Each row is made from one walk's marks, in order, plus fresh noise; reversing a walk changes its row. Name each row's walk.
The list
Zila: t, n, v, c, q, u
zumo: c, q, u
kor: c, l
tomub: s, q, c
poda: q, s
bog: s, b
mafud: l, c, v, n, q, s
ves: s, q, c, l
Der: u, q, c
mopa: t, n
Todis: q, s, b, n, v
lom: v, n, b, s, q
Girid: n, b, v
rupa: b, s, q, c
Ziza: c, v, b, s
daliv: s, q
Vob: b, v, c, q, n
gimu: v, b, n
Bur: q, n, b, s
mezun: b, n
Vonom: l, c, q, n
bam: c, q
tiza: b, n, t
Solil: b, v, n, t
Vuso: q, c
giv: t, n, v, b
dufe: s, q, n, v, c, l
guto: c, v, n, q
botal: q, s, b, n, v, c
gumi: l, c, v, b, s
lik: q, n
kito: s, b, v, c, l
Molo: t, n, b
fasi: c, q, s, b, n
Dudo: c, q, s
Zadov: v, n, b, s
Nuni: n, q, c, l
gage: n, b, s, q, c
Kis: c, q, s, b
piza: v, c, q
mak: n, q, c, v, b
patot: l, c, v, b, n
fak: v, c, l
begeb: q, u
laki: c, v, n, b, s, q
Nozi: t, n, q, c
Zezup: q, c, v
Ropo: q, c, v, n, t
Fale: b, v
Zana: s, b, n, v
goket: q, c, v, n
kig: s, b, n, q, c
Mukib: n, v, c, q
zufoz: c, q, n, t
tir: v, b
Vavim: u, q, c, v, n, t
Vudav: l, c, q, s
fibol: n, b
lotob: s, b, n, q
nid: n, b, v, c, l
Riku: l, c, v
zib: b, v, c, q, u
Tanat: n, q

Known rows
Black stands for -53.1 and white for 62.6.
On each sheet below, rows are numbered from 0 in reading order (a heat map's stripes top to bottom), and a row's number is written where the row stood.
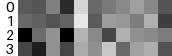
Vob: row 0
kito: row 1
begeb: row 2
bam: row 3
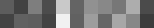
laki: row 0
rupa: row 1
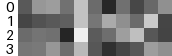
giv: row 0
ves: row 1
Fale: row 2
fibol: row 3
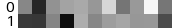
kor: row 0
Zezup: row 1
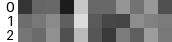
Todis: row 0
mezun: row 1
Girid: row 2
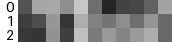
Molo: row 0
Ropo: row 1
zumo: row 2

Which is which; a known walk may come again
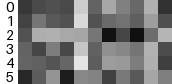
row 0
tomub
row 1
lotob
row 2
mopa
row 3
laki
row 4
kito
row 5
lik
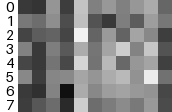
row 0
zumo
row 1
Girid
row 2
rupa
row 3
fak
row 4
Kis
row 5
Riku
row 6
Zezup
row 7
botal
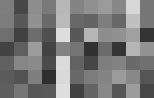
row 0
patot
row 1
nid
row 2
Ziza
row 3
Tanat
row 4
Solil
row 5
Vob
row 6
Zana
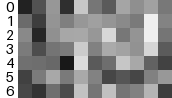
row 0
Der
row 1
Vonom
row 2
kor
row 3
gumi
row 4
tir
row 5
Nozi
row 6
Dudo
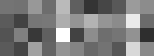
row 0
fibol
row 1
Vudav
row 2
bog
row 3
Nuni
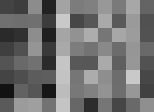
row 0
goket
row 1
Zadov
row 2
Vuso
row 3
Ropo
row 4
lom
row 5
ves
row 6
poda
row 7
giv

